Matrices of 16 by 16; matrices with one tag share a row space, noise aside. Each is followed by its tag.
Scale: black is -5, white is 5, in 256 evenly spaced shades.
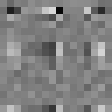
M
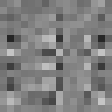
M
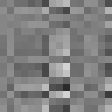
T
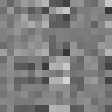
T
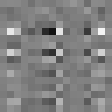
M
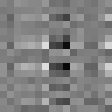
T
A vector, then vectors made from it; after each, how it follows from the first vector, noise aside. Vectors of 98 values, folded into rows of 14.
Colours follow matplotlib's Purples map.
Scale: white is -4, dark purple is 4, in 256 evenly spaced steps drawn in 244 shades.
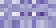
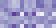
reversed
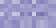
shrunk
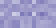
shrunk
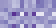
reversed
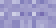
shrunk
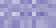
shrunk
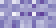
copied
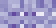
reversed
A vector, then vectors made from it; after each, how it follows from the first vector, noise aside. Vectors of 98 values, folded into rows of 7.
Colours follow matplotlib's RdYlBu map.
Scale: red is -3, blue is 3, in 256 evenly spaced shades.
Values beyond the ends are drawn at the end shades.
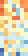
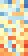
reversed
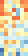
copied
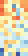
copied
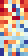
scaled up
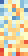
negated
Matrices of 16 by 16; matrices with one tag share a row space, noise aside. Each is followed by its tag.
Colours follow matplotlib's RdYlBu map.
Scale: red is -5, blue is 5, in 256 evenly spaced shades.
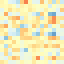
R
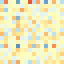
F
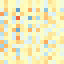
F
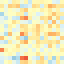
R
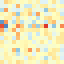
F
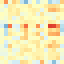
R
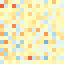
F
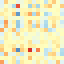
F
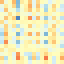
F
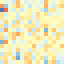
F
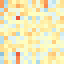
F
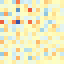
F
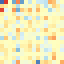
F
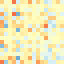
F
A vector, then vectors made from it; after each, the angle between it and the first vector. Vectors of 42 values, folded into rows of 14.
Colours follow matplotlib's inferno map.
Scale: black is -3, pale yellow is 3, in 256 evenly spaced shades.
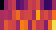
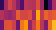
nearly parallel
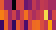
orthogonal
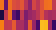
partly opposed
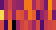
orthogonal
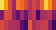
nearly opposite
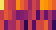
nearly opposite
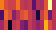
partly opposed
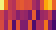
nearly opposite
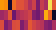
partly opposed
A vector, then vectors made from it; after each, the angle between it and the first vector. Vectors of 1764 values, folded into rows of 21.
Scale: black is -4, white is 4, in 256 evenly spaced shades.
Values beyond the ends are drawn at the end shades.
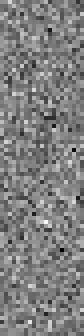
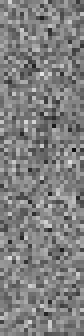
nearly parallel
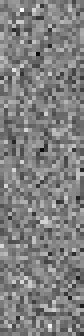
partly aligned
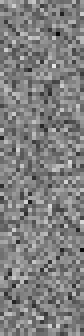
partly aligned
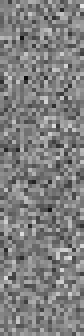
partly opposed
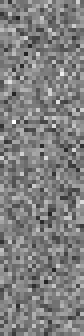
partly opposed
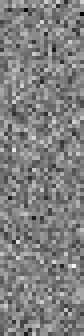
orthogonal
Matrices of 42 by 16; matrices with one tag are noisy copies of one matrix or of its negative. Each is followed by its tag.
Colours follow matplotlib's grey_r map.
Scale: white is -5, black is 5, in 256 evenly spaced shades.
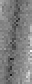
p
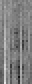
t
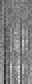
t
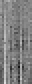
t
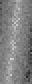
p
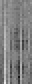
t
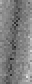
p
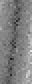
p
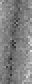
p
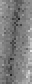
p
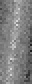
p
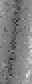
p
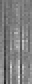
t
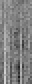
t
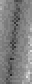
p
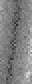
p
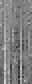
t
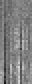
t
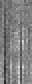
t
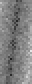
p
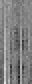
t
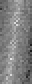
p
